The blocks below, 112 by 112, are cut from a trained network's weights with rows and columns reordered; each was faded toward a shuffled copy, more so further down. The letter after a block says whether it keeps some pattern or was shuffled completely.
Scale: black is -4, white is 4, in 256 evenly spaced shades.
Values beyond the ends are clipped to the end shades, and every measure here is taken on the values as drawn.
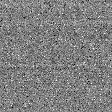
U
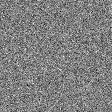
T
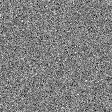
T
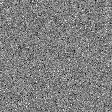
T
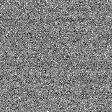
U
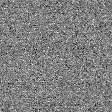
U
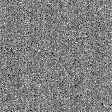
U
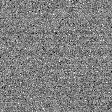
U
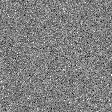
T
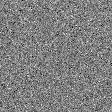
T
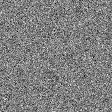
T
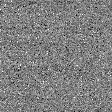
U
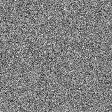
U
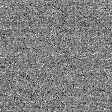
U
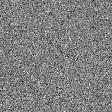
T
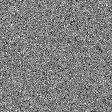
T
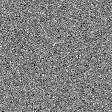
T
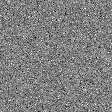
T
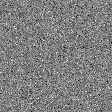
T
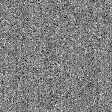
U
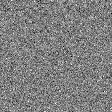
T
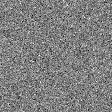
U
